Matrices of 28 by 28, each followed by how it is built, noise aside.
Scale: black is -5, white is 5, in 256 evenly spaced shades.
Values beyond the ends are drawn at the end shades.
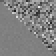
upper triangular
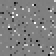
sparse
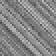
Toeplitz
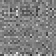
low rank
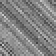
Toeplitz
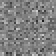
low rank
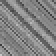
Toeplitz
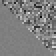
upper triangular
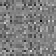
low rank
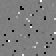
sparse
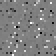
sparse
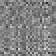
low rank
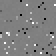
sparse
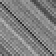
Toeplitz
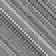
Toeplitz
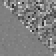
upper triangular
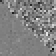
upper triangular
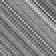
Toeplitz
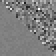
upper triangular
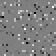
sparse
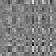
low rank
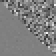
upper triangular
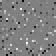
sparse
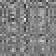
low rank
